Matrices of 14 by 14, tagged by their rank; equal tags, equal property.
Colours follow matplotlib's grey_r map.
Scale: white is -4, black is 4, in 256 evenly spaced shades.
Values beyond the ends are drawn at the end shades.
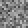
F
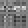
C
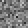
F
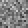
F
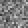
F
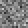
F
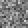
F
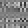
C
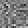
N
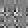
C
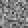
F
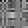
C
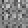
N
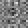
N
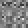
N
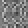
N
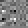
C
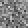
F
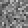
F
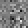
N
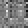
C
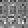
N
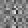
C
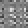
C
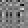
C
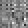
N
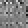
N
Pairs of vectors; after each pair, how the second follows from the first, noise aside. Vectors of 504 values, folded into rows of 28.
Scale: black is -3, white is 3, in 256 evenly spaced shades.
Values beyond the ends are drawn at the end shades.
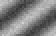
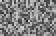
shuffled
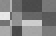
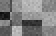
negated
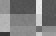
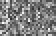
shuffled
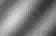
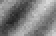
negated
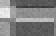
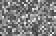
shuffled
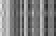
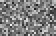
shuffled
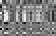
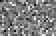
shuffled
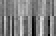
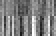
negated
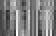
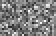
shuffled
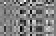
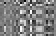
negated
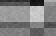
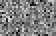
shuffled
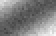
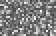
shuffled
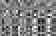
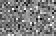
shuffled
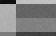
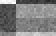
negated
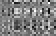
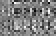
negated
